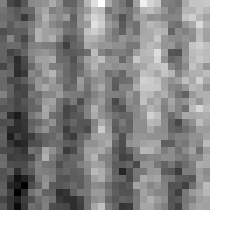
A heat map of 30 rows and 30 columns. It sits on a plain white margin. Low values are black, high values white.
Ninth with the lowest average: bottom left. Grain: streaks running down. Slope: up to the top right. Histogram: bell-shaped. Stripes: upright, repeating 4 times.
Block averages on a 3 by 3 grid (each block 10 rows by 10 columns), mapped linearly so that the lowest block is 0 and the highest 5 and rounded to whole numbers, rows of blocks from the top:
2 4 5 | 1 2 5 | 0 2 3
